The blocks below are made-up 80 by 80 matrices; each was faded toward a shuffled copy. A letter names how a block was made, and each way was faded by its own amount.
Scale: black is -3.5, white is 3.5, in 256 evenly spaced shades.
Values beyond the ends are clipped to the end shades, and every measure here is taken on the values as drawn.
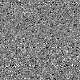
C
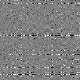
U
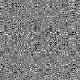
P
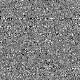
C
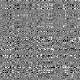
U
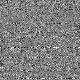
C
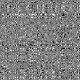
P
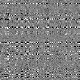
U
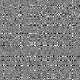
U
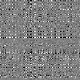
U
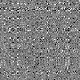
P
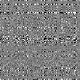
U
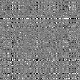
U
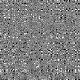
P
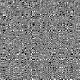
P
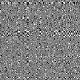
P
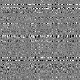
U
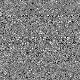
C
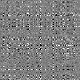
U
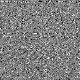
C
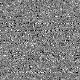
C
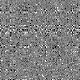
P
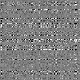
U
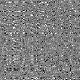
P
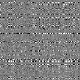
U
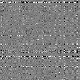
U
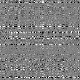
U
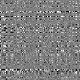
U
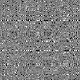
P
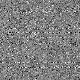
C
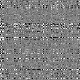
U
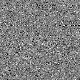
C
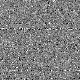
C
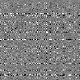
U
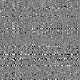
U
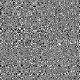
P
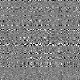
U
